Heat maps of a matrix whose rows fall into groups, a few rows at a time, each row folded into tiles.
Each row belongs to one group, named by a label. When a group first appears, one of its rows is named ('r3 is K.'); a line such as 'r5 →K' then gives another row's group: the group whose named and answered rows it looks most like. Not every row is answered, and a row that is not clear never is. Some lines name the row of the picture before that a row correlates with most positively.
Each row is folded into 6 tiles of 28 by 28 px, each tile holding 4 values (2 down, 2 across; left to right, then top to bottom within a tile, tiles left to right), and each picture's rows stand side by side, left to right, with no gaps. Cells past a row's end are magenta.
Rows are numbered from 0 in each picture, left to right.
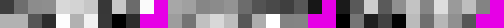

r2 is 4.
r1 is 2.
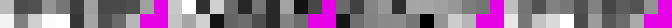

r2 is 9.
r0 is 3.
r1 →3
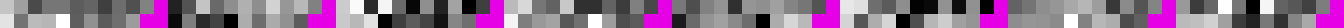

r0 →3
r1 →4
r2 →3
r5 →2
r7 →3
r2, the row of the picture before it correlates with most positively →1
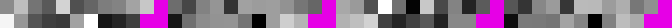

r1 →9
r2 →3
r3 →9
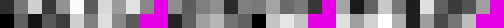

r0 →4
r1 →9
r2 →3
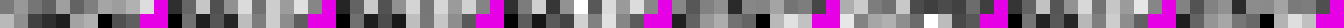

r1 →4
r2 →4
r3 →4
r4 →9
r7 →9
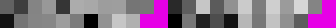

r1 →4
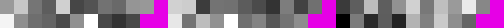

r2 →4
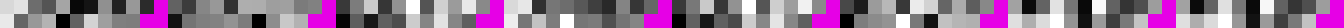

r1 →9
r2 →4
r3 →3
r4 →4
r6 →3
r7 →3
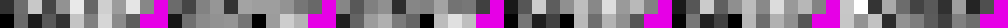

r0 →4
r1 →9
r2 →9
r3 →4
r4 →4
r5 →3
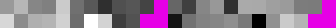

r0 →2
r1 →9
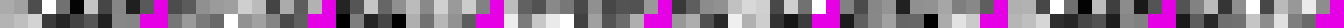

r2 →4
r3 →3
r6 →3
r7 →4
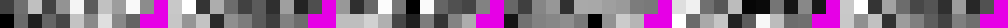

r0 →4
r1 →3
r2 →3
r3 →9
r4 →2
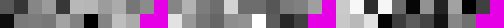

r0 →9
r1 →2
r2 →3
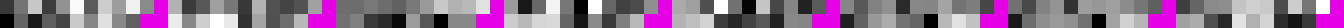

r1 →3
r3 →3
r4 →3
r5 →9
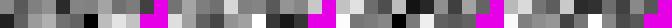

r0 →9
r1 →2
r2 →2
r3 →2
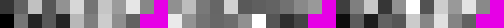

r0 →4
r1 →2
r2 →4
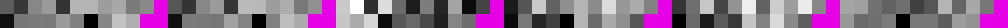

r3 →4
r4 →4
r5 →2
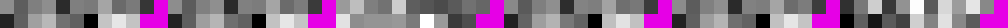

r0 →9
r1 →9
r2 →2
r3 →9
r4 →9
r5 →4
